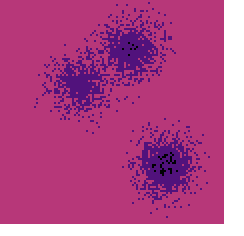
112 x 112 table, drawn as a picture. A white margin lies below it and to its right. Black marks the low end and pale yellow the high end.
The top middle is the roughest part. Three dips sink into the field. The halves do not mirror each other. No overall slope runs across the table.
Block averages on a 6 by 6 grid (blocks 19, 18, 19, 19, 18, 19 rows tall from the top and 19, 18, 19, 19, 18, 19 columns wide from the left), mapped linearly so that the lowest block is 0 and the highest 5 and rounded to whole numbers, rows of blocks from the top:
555455
543145
532455
555545
555404
555545
